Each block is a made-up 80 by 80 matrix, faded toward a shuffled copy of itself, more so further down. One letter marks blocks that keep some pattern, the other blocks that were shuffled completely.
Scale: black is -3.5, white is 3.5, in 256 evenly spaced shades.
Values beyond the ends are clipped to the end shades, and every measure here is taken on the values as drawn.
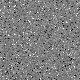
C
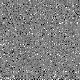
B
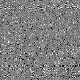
B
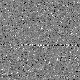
B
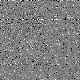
B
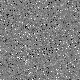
C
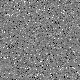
C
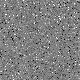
C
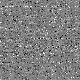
B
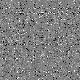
B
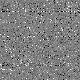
B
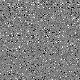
B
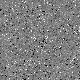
C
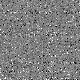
B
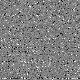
B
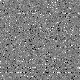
B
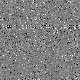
B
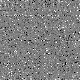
B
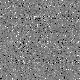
B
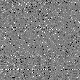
B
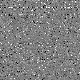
B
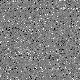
B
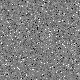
C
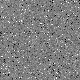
C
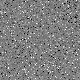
C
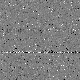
B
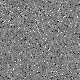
C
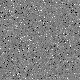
C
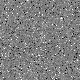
C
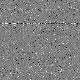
B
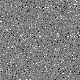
B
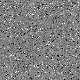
B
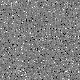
B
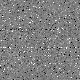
B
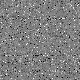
B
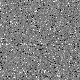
B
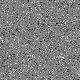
C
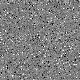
B
